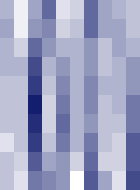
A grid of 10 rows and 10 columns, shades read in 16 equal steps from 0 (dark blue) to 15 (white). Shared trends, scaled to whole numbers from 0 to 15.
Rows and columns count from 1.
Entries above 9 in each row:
6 4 6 6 6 6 6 6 5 4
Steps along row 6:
same down up down up down up down down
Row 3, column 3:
5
